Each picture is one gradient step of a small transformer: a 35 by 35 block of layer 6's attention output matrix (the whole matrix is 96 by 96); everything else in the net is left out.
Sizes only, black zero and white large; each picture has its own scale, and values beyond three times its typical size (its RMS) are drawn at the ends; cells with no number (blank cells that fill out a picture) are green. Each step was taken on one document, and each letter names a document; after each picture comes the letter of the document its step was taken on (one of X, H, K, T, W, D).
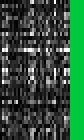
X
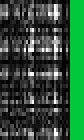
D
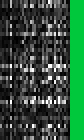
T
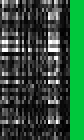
D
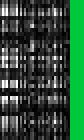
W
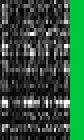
X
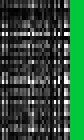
X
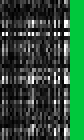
X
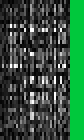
T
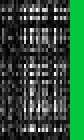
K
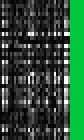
X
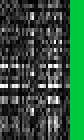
D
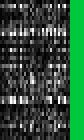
T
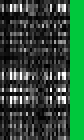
T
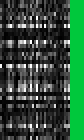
K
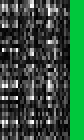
W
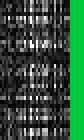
K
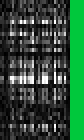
T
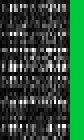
T
